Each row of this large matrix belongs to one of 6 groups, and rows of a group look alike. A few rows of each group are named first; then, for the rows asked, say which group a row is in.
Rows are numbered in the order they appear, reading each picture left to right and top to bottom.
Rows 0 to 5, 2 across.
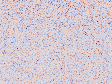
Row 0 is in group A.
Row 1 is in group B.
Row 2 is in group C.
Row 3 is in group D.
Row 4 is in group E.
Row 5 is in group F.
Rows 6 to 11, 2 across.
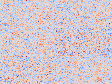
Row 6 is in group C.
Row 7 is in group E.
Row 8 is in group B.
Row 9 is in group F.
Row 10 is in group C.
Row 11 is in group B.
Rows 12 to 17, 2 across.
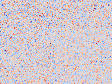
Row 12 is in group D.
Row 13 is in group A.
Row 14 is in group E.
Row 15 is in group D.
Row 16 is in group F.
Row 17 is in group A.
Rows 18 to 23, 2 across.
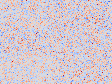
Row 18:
C
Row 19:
F
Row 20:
E
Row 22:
B
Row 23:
F
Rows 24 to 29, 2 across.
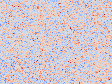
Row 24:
B
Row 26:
A
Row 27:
E
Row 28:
E
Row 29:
B
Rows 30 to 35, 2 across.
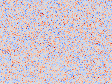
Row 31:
F
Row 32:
C
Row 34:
B
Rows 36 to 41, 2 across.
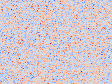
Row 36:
A
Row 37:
C
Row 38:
E
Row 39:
F
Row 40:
B
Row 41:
F
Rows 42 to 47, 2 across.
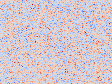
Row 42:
A
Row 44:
C
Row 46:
B
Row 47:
B
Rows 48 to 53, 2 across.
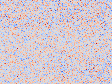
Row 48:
F
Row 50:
C
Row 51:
C
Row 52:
C
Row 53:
D
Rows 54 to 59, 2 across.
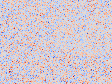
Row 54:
D
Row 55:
A
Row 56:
E
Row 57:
C
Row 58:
B
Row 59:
C
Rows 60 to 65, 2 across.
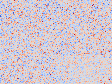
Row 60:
E
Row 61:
E
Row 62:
B
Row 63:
B
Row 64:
E
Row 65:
B
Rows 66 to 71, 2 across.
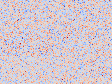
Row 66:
C
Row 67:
C
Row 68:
F
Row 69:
A
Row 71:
C
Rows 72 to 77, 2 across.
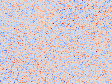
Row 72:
B
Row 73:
C
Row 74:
E
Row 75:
A
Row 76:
B
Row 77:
C
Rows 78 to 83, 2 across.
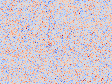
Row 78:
A
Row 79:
C
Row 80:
C
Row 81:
E
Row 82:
D
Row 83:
F
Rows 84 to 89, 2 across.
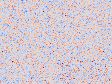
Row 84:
C
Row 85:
B
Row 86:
E
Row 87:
F
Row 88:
B
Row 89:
E
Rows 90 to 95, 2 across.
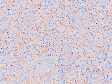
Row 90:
A
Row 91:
C
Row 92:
F
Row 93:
F
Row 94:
E
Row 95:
D
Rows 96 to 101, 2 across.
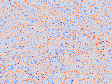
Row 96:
B
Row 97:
E
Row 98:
F
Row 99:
B
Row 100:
F
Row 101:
F
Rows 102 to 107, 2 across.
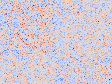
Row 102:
B
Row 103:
E
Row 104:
B
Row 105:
C
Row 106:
C
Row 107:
E
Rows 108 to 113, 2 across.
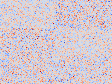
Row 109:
F
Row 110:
A
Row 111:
A
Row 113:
C
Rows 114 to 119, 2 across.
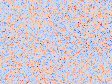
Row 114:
C
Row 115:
B
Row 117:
E
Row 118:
A
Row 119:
D
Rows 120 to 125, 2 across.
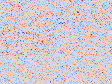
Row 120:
B
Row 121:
E
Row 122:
D
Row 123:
C
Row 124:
E
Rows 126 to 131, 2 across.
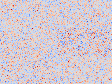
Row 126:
A
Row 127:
D
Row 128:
F
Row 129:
A
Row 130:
A
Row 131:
B
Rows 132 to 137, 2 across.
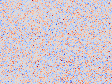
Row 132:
F
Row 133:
E
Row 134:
A
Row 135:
B
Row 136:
A
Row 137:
C
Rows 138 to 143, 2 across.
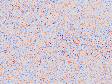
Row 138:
B
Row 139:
F
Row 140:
E
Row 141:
E
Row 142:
A
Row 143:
C
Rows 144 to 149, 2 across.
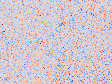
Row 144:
D
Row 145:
C
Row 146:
D
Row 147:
F
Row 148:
C
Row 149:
F
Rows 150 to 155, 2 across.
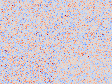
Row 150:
A
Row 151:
B
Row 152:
E
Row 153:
A
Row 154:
D
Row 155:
F
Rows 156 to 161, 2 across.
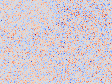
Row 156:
F
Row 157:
E
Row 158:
A
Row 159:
A
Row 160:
C
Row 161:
B
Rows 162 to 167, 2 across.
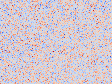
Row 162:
A
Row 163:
A
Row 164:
E
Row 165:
C
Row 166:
F
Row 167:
A
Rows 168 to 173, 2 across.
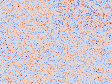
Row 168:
B
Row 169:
D
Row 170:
F
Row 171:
D
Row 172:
C
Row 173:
D
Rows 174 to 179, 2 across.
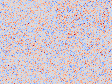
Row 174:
F
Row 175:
F
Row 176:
E
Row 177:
B
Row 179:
C
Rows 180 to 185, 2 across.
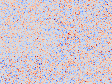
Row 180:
C
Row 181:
C
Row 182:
A
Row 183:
B
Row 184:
E
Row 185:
B
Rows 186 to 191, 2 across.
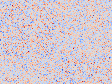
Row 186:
B
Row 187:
F
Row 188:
F
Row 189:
C
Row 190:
C
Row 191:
B
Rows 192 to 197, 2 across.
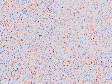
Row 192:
C
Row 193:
E
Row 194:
E
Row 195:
A
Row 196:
E
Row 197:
A
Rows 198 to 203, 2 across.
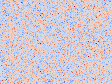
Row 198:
D
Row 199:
B
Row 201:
D
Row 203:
F
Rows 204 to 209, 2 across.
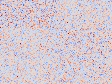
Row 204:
F
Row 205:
F
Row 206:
F
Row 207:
B
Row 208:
C
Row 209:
C
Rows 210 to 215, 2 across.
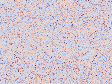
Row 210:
E
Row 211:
F
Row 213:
A
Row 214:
E
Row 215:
E
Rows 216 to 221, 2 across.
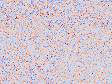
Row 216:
D
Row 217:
F
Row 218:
C
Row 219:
B
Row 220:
D
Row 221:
F
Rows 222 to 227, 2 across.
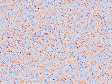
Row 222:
A
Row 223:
D
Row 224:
A
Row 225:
F
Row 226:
B
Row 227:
C
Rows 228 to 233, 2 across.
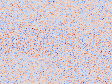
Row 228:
B
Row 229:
C
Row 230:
F
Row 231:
B
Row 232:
F
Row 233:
A
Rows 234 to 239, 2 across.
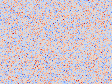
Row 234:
E
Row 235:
F
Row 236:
A
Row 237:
F
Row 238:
A
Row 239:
A
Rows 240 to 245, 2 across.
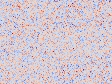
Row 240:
B
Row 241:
B
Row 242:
B
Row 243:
C
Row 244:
F
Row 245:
F
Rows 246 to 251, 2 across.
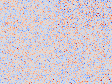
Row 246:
C
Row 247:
D
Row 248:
C
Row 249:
F
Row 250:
E
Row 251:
B
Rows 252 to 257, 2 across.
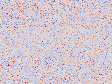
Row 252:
B
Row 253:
C
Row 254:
D
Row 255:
F
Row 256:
A
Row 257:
C
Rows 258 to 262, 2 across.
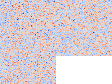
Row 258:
B
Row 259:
C
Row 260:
A
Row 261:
E
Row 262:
C
